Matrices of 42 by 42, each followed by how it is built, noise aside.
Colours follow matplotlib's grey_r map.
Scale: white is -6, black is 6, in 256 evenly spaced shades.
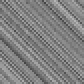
Toeplitz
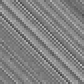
Toeplitz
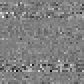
uneven rows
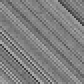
Toeplitz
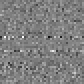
uneven rows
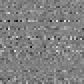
uneven rows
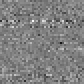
uneven rows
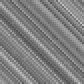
Toeplitz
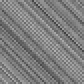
Toeplitz
